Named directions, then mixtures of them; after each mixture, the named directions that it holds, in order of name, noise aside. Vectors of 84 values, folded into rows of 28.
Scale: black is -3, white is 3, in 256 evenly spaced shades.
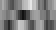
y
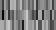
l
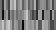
l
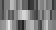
l, y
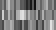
l, y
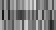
l, y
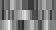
l, y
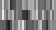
l, y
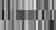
l, y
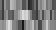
l, y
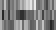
l, y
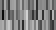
l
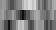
y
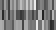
l, y
